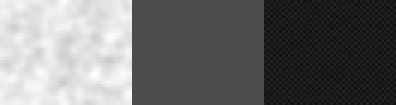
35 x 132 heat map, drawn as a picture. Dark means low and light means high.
It is made of 1 by 3 panels. Panel 1,1: very high, blotchy, faint in contrast. Panel 1,2: low, flat. Panel 1,3: very low, checkered, faint in contrast.
